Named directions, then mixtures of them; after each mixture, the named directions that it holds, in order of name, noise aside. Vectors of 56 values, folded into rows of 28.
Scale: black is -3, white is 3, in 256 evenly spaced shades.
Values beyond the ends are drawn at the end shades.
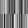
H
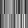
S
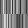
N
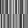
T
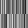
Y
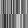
N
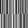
T, Y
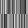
H, Y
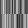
H, N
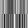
H, S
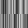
H, N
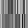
S, T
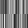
H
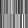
S, T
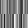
H, T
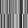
H, T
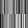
S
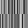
T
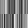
H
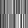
N, S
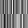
N, T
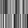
H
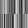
H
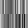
S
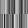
H
